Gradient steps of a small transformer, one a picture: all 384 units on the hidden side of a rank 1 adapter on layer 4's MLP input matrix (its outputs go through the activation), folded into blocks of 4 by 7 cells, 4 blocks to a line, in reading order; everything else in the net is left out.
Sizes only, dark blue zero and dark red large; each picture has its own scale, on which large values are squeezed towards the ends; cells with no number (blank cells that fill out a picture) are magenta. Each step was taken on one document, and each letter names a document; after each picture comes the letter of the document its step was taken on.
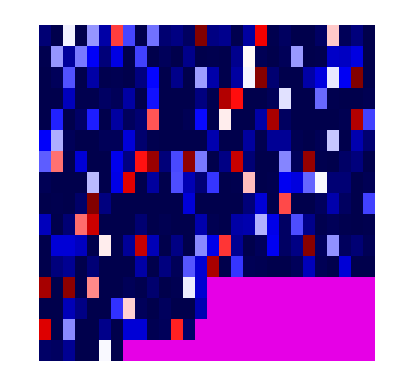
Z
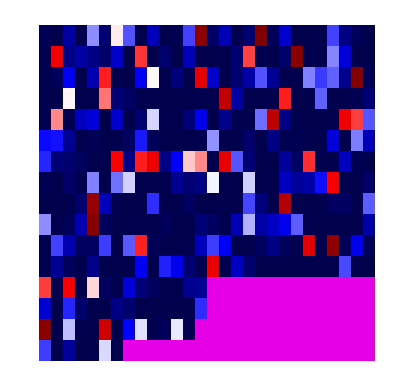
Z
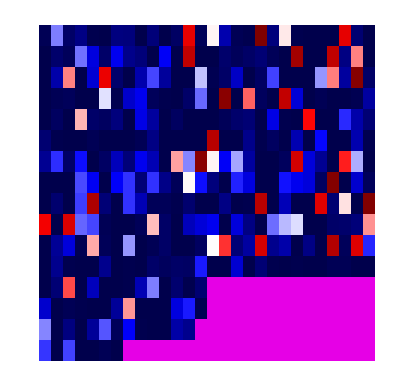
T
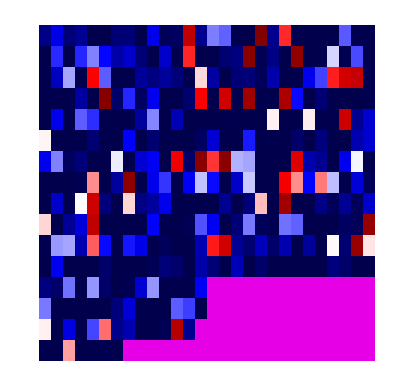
T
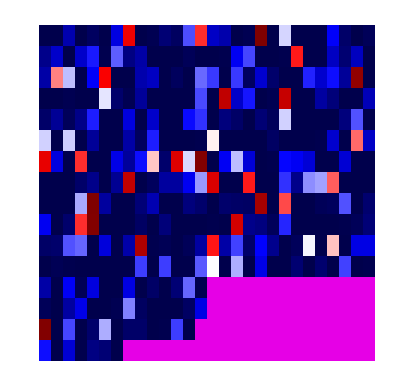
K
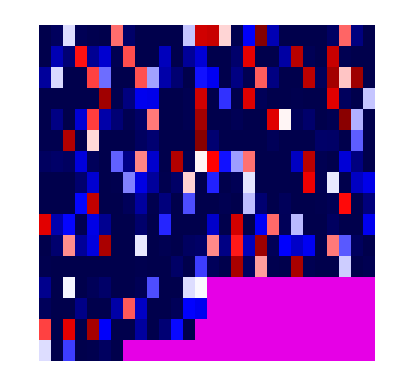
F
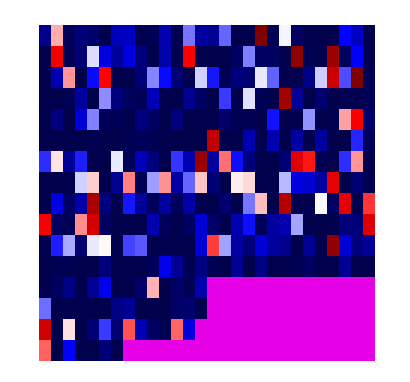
T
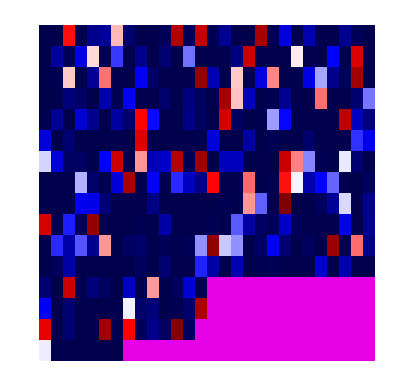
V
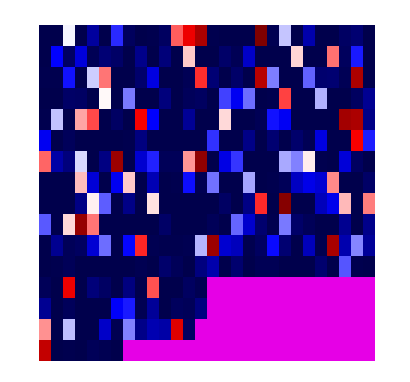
V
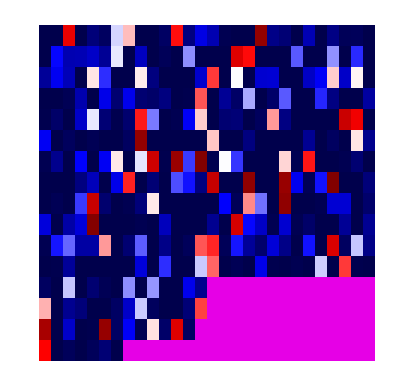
V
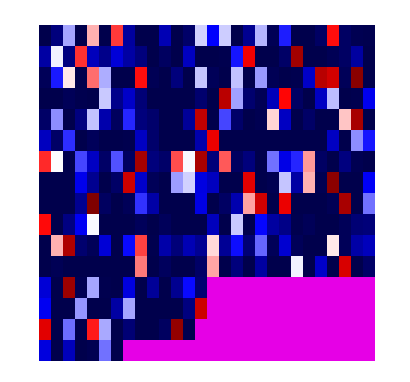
K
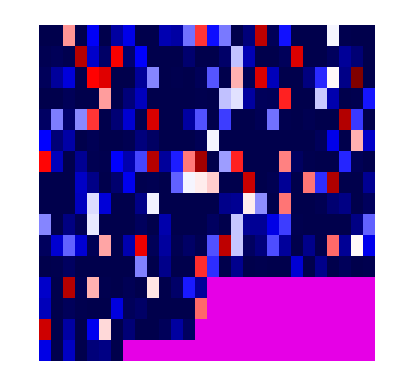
K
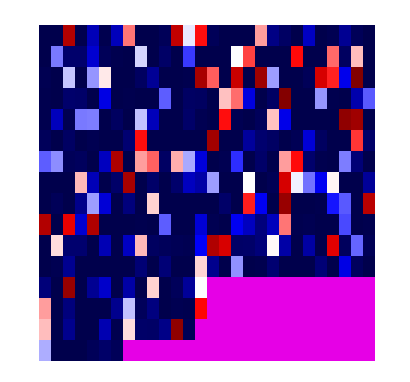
V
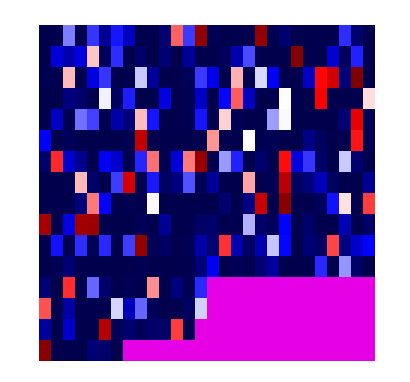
V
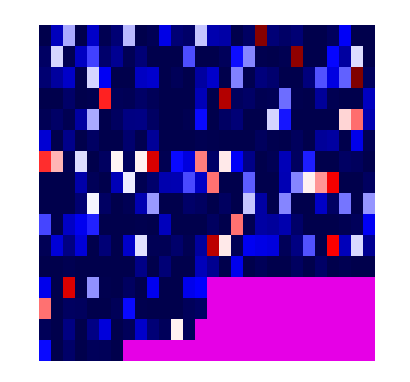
K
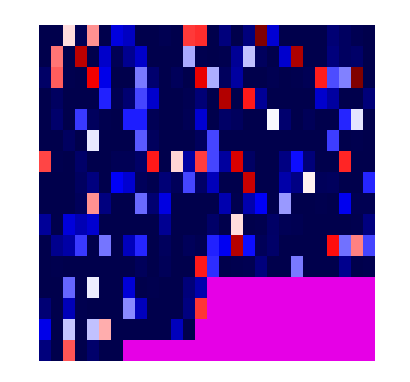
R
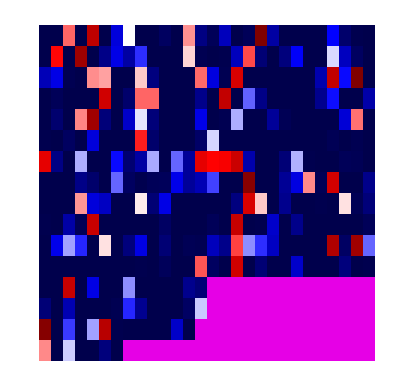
R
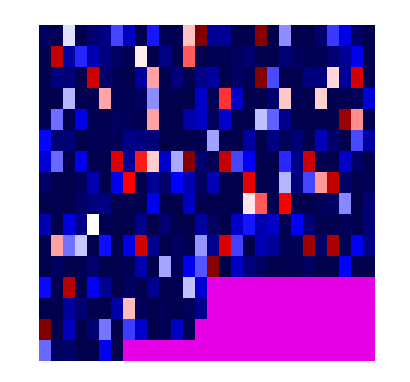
Z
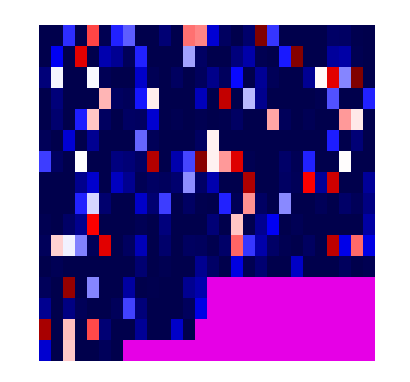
R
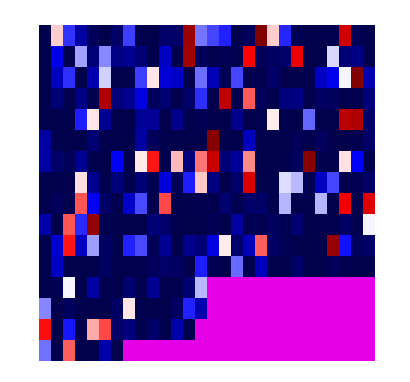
T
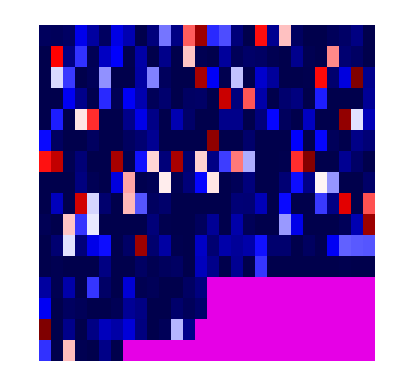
T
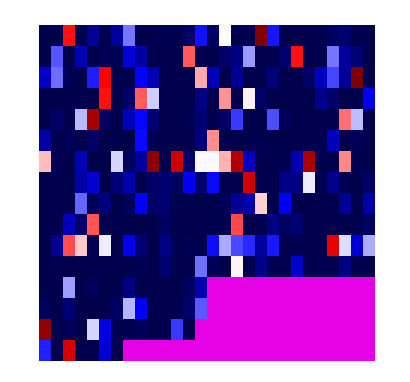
R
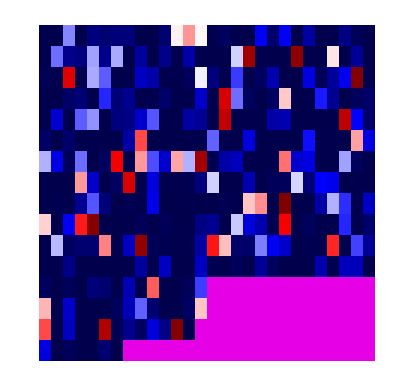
V
